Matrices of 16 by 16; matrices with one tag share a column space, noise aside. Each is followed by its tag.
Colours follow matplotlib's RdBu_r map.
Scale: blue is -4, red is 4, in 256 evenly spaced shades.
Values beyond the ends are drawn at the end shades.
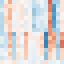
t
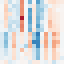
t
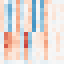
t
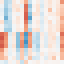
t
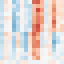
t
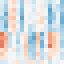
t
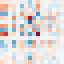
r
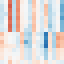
t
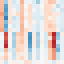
t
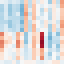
t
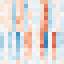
t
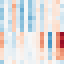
t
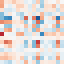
r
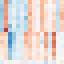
t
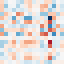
r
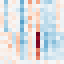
t
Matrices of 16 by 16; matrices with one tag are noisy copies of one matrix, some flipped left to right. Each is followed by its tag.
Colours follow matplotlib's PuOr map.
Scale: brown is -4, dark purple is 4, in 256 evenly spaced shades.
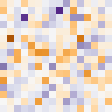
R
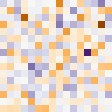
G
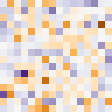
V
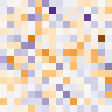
R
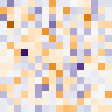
G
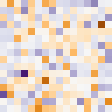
V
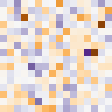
G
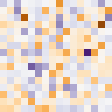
G
